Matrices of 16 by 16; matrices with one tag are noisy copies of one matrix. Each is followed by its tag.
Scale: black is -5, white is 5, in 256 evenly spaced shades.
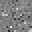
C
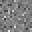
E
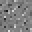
E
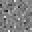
E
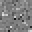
C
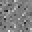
E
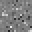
C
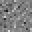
E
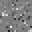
C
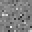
C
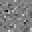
E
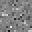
C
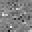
C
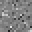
C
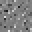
E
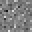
E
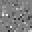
C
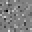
E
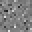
E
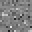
C
